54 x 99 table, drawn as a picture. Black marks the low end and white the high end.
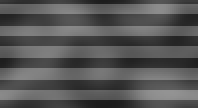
Stripes: horizontal, repeating 5 times. Slope: none. Ninth with the highest average: bottom right.
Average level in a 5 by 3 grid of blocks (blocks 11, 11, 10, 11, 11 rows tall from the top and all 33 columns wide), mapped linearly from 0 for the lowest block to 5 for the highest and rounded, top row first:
223 / 332 / 321 / 423 / 305
